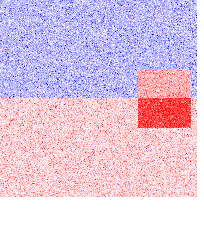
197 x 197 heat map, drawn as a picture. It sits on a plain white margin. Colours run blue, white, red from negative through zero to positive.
In the middle right lies a patch that is higher than the rest. The middle right is the ninth with the highest average. A horizontal seam about 50% of the way down splits the table, and the bottom part is higher.
